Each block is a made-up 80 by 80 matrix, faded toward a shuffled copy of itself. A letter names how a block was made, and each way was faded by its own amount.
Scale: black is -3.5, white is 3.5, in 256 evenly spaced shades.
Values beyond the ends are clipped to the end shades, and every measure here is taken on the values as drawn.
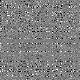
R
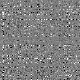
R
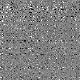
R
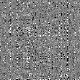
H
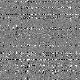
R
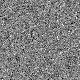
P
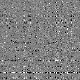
H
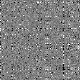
H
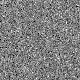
P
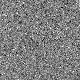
P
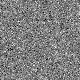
P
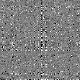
H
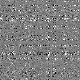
R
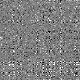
H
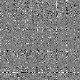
R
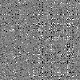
H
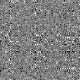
H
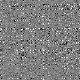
R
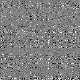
R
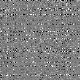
R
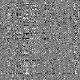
H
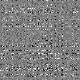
R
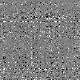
R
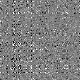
H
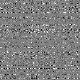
R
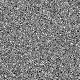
P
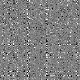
H
